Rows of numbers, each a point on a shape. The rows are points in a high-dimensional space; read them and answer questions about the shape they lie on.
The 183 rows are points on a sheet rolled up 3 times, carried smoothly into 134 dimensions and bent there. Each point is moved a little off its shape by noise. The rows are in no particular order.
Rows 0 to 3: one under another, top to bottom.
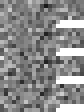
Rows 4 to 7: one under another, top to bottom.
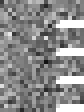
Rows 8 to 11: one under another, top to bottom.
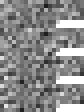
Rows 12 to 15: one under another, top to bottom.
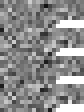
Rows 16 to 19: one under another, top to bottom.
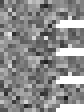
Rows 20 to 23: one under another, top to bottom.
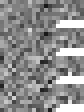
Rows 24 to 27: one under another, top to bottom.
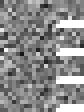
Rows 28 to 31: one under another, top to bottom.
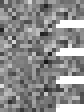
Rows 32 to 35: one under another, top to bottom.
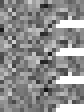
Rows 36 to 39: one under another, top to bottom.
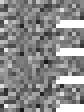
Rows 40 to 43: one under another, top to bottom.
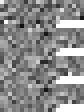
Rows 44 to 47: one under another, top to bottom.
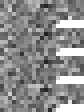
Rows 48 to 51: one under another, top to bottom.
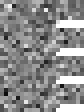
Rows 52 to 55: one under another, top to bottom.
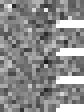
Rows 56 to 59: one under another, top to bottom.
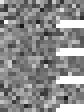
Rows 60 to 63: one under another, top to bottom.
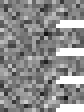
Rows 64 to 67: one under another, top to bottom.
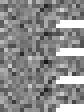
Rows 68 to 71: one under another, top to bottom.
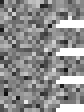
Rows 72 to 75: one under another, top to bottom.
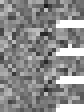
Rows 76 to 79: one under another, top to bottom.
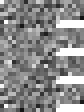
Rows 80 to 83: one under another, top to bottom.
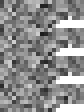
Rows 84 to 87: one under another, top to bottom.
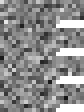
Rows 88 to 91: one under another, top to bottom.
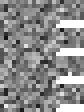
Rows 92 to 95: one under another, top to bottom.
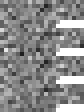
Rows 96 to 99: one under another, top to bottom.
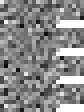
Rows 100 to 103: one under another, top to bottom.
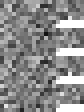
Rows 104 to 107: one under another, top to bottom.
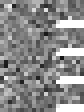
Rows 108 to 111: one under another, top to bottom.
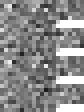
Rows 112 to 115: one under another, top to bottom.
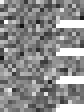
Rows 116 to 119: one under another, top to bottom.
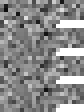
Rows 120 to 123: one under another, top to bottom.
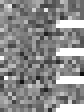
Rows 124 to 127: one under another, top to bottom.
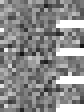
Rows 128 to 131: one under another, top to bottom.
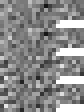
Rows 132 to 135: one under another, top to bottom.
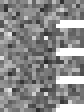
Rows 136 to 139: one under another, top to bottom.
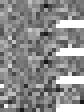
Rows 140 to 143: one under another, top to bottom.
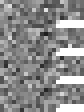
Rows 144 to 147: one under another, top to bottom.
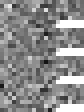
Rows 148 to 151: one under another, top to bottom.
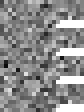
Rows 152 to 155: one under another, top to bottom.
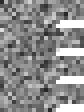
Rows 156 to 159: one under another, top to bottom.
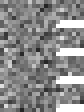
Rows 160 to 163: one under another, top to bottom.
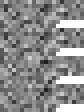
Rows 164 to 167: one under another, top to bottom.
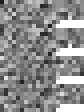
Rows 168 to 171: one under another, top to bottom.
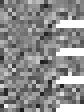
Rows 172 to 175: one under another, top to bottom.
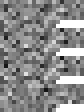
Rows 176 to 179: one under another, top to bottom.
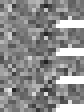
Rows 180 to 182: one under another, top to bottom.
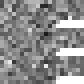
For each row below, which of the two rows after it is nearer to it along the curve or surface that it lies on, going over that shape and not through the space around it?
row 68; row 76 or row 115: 115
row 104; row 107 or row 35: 107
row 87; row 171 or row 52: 171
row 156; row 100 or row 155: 155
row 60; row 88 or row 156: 88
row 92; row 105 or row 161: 105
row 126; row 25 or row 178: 178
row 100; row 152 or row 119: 152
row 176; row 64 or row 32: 32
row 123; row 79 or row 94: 94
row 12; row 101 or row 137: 101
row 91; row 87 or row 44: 87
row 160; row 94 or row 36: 36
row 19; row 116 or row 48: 116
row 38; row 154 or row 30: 30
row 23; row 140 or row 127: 140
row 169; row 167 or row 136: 136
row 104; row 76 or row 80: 80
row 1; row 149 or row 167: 149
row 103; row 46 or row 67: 46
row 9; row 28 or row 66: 28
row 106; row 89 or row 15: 89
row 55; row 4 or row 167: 4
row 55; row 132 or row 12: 12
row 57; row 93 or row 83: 93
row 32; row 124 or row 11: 124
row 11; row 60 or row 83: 60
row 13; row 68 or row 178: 68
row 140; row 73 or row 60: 73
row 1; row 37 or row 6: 6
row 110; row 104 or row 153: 104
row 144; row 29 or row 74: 29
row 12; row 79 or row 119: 119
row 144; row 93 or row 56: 93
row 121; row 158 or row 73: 158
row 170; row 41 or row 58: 58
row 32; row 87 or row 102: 102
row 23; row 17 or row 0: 17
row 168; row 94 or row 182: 94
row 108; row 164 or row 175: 164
